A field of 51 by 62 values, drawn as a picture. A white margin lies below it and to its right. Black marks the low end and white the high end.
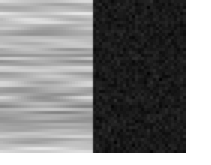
It is made of 1 by 2 panels. Panel 1,1: high, streaked across. Panel 1,2: very low, fine-grained, faint in contrast.
